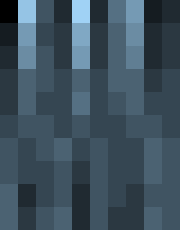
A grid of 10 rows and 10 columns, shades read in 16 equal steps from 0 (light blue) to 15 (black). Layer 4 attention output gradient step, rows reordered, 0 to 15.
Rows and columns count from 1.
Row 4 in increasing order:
8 8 8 8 9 10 10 10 11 11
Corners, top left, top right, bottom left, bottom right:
15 12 8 9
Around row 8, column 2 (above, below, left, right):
10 12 9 10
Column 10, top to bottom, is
12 11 11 10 10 10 9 9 9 9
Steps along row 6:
down same up down up same down same up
